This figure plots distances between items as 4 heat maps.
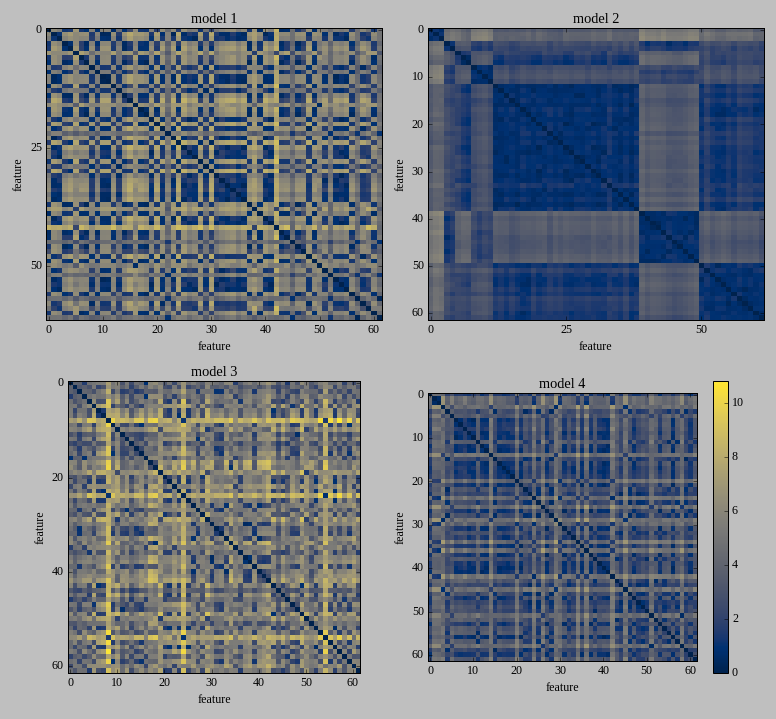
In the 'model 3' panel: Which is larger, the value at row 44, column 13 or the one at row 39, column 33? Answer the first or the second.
the second
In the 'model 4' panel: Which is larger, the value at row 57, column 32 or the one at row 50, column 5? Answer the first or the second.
the second
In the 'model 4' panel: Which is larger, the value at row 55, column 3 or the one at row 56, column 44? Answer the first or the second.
the first
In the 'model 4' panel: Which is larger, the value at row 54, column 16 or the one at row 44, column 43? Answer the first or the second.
the first
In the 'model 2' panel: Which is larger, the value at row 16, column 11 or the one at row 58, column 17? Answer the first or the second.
the first
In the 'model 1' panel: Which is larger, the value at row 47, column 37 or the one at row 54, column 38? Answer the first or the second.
the second
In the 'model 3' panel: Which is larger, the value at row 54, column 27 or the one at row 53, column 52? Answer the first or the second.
the first
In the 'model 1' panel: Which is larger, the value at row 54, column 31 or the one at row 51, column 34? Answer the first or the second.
the second
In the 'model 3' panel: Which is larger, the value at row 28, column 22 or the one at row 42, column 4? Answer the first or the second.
the second
